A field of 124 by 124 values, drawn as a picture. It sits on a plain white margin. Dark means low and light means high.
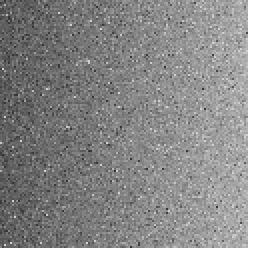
Odd rows or columns: none. Grain: fine. Average level on the scale: 50%. Slope: up to the right. Stripes: none.
